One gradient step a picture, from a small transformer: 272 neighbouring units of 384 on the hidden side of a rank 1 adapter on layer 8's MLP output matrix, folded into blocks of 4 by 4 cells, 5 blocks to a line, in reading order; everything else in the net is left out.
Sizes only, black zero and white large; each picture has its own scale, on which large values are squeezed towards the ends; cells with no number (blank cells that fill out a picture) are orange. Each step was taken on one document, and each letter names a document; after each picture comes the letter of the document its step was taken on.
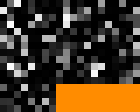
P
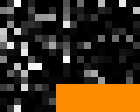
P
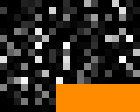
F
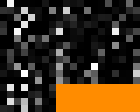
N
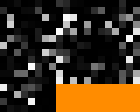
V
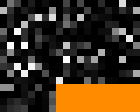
P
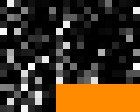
N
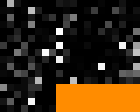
V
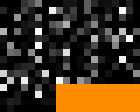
F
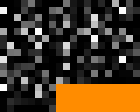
F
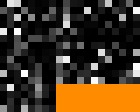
N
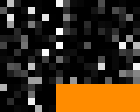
V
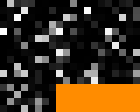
N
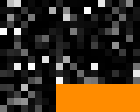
N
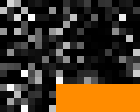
N
